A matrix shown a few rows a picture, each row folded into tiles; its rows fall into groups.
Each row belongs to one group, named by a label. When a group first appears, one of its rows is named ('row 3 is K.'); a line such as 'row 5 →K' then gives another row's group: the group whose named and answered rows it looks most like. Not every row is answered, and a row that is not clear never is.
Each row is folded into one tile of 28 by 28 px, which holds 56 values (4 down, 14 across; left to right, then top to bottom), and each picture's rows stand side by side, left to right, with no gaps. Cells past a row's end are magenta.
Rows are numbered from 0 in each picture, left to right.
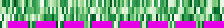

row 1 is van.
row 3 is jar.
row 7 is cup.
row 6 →cup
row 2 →van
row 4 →jar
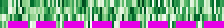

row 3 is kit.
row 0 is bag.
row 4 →jar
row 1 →jar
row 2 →jar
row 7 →jar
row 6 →van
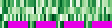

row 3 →van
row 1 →van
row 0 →van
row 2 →van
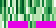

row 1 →cup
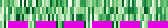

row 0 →kit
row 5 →jar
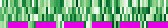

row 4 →van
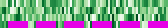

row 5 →jar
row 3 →cup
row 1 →jar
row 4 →cup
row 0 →cup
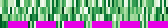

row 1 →kit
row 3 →kit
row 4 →bag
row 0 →van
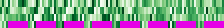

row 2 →cup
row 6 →kit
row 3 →cup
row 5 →jar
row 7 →van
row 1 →cup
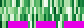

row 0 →van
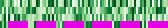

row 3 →van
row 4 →cup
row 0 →kit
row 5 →bag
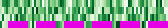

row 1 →kit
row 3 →cup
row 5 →bag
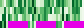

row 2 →bag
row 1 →bag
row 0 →kit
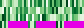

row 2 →bag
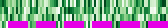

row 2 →kit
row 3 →bag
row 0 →bag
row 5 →cup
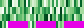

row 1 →kit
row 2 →kit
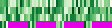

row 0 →bag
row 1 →kit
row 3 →kit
